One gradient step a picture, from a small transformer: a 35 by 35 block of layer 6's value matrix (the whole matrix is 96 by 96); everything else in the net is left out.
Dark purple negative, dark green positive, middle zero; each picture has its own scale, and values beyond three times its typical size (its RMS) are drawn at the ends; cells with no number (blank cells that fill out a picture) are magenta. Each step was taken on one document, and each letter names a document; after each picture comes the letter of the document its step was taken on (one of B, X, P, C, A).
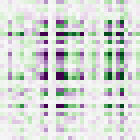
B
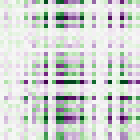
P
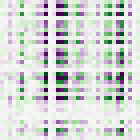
B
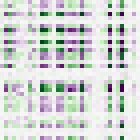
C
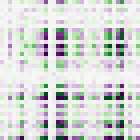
B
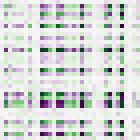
C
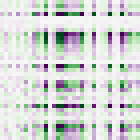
P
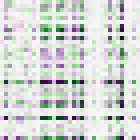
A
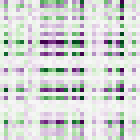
A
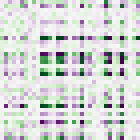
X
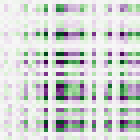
P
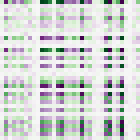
X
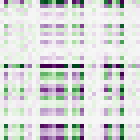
A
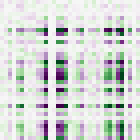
B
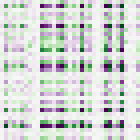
X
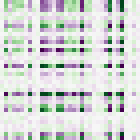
C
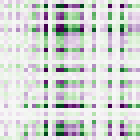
P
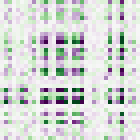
A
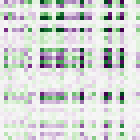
X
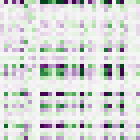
X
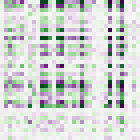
C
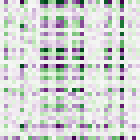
A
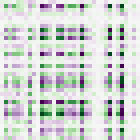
C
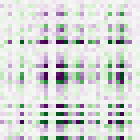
B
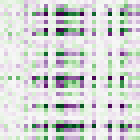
P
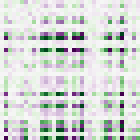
A
